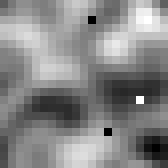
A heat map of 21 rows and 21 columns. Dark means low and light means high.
Histogram: bell-shaped. Stripes: none. Lone odd cells: 3, 1 higher and 2 lower than their neighbours. Ninth with the highest average: top right.
